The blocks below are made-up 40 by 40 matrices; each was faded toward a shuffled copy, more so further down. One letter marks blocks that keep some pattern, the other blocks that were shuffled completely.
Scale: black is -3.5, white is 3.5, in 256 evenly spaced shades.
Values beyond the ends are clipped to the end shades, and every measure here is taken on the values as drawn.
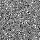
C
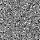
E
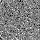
C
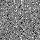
E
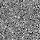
E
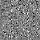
E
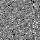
E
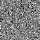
E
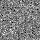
C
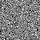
C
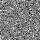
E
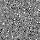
E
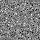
C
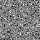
C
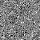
E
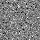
C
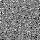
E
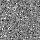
C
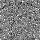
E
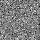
C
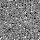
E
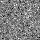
C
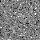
E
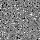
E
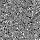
C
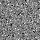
C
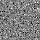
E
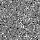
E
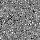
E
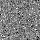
C
